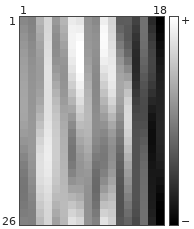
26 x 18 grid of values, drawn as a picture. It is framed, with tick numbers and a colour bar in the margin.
Ninth with the highest average: top middle. Grain: streaks running down. Seam: vertical, 80% of the way across, the left part higher.
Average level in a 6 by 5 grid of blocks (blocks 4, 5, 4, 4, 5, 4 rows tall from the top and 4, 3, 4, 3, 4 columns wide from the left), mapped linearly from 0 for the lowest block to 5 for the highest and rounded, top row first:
4 5 5 3 0 | 4 4 5 4 0 | 4 4 4 5 0 | 5 4 4 4 0 | 4 4 3 3 0 | 4 5 4 3 0
